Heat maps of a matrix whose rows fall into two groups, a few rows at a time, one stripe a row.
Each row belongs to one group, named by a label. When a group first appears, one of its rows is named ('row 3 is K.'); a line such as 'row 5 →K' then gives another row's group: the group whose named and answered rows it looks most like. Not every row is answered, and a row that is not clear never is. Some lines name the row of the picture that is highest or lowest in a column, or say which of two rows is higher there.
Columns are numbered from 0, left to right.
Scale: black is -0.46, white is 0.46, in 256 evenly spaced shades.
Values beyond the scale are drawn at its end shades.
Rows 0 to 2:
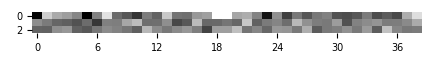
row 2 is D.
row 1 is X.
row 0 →D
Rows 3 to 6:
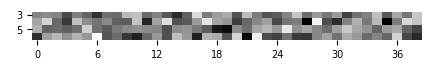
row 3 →X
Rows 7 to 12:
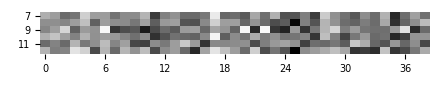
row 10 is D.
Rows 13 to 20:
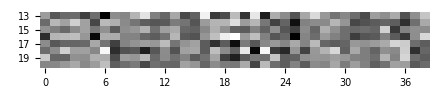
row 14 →D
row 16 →D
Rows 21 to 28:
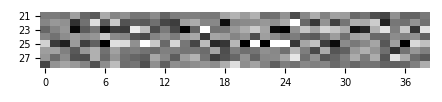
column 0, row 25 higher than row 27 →Yes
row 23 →X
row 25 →X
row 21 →D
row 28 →D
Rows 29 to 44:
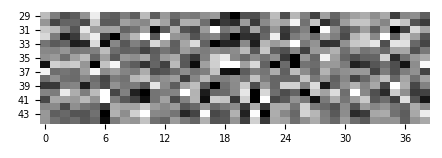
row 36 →D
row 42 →X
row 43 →X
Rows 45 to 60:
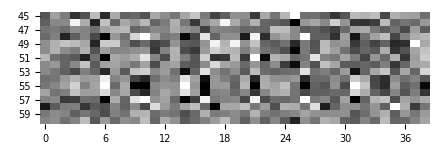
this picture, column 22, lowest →51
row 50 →D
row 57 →X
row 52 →D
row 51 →X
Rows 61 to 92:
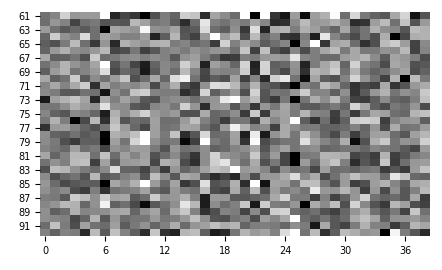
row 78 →X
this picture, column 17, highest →64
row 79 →X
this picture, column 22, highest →61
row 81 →D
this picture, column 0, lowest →73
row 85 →X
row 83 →D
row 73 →D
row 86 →X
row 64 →D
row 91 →D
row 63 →X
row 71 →D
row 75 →X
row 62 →X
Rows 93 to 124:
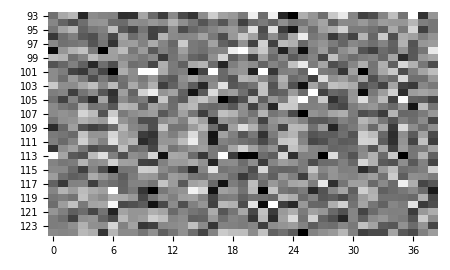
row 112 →D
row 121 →X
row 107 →D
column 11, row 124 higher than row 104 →No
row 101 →X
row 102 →X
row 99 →D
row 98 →D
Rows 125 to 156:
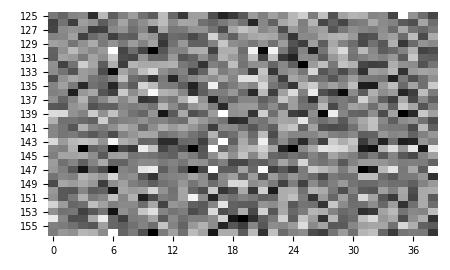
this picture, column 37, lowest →144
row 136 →X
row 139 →D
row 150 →X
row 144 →X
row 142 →X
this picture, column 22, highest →130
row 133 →X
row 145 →D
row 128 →X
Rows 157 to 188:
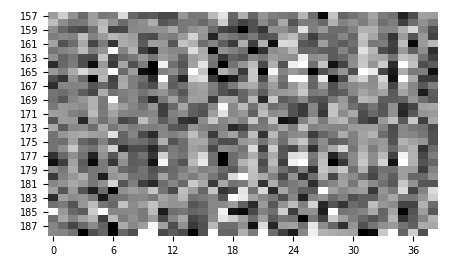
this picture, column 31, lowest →188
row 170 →D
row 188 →X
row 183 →D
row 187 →X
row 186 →D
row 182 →X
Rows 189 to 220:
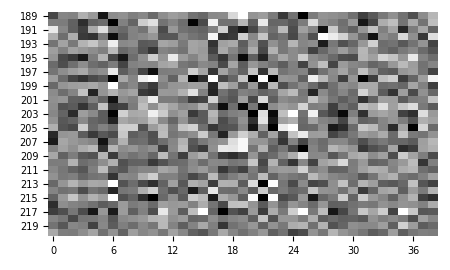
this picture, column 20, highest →215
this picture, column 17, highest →208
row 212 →X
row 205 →X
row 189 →D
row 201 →X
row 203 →X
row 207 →D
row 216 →D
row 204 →X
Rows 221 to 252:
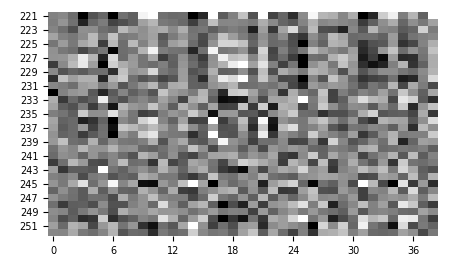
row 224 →D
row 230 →D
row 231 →D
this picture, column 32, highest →235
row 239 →D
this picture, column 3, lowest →221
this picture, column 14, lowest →221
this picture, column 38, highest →221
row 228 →D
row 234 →X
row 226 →X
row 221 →X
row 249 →X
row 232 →D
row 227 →D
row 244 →X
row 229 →X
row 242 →D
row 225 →D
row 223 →X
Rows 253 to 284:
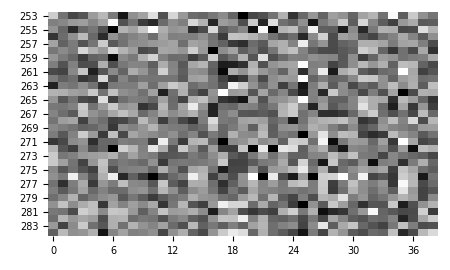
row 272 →X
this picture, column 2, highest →276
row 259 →X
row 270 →D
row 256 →D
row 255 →X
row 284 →D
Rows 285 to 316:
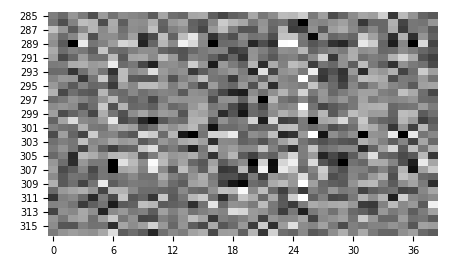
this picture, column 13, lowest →302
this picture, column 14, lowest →302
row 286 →D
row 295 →X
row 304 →X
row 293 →X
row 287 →D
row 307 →X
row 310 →D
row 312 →X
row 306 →X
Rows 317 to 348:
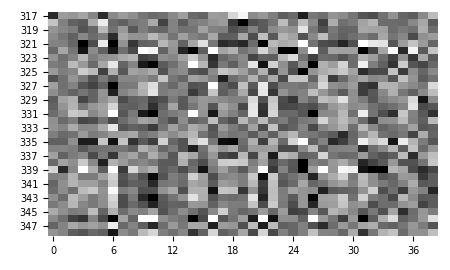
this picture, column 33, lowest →339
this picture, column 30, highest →339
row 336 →X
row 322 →X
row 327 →X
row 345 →D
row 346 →X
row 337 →X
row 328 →X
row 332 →X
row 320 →X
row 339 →D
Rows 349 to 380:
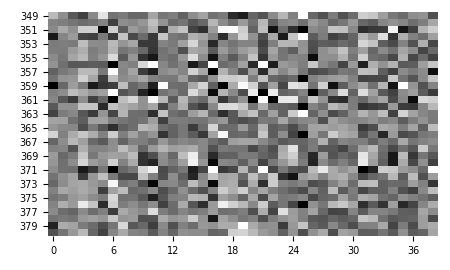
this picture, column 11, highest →359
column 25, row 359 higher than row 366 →Yes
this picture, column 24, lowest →372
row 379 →D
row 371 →X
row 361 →X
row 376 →D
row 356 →X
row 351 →D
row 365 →X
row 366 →D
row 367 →D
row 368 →X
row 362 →D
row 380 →D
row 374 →D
